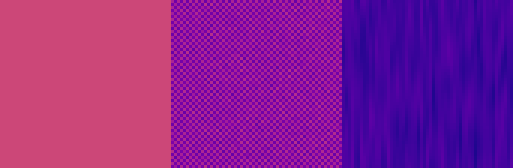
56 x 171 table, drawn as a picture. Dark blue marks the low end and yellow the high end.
It is made of 1 by 3 panels. Panel 1,1: middling, flat. Panel 1,2: low, checkered. Panel 1,3: very low, streaked downward, faint in contrast.
